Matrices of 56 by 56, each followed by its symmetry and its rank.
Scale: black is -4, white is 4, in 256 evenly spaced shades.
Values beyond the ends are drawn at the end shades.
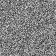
symmetric, full rank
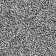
antisymmetric, full rank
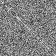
symmetric, full rank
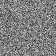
antisymmetric, full rank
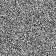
antisymmetric, full rank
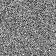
antisymmetric, full rank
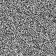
antisymmetric, full rank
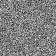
symmetric, full rank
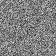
symmetric, full rank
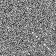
symmetric, full rank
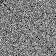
symmetric, full rank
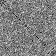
symmetric, full rank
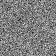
symmetric, full rank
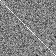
symmetric, full rank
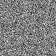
antisymmetric, full rank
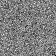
symmetric, full rank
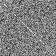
symmetric, full rank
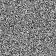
antisymmetric, full rank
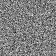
antisymmetric, full rank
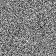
antisymmetric, full rank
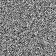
antisymmetric, full rank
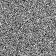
antisymmetric, full rank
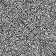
symmetric, full rank
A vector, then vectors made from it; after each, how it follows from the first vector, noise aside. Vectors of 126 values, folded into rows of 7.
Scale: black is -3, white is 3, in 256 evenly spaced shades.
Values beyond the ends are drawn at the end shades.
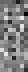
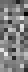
copied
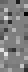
partly zeroed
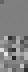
partly zeroed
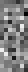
copied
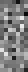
copied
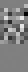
partly zeroed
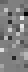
partly zeroed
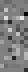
partly zeroed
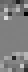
partly zeroed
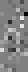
partly zeroed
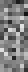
copied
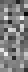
copied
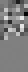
partly zeroed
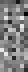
copied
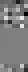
partly zeroed
